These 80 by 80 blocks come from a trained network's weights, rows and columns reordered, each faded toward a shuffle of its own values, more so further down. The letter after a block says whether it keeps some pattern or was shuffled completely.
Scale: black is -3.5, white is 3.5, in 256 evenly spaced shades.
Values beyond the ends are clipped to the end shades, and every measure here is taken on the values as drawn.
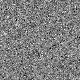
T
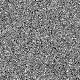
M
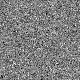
M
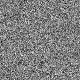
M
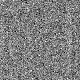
M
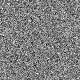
T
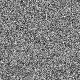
T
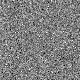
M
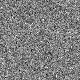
T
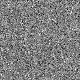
M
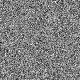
T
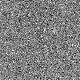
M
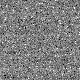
M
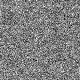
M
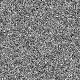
T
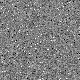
T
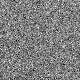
M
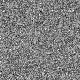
T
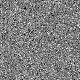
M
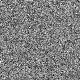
T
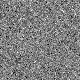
T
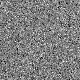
M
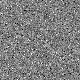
T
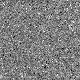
T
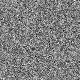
T
